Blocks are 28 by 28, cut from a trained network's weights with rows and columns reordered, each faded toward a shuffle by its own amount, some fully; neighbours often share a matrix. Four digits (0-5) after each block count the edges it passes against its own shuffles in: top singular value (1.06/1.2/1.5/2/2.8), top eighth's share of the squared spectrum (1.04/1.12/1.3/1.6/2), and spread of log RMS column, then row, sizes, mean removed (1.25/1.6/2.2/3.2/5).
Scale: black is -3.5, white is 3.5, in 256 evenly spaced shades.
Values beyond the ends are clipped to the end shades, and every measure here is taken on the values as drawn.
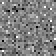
0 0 0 0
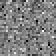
1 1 0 0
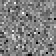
0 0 0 0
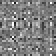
3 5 2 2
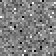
0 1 0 0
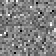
0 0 0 0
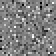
0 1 0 0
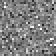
0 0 0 0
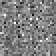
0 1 0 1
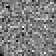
1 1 1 0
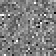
1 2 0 0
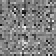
2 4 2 1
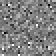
1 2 1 0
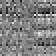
4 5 3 2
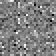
2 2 1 0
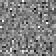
0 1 0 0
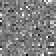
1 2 1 0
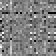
3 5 3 1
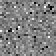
0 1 0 1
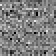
3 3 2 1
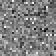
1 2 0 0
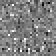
2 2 0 1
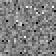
1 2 0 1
